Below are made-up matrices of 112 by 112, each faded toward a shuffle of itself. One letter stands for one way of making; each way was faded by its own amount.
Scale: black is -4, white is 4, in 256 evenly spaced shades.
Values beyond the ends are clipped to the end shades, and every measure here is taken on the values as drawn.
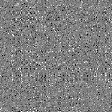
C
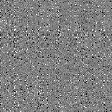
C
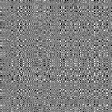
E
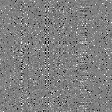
C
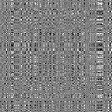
E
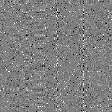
C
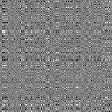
E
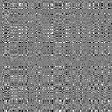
E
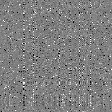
C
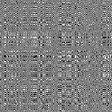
E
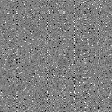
C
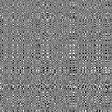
E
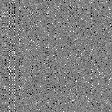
C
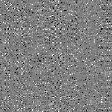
C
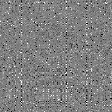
C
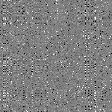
C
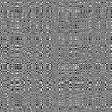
E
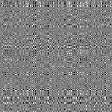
E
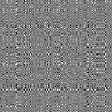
E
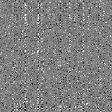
C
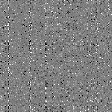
C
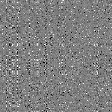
C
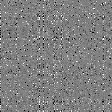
C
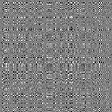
E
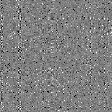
C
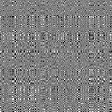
E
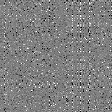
C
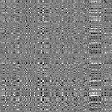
E
